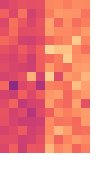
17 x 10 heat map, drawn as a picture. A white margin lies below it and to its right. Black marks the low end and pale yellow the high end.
Seam: vertical, 50% of the way across, the right part higher. Average level on the scale: 70%. Histogram: bell-shaped. Roughest part: centre.
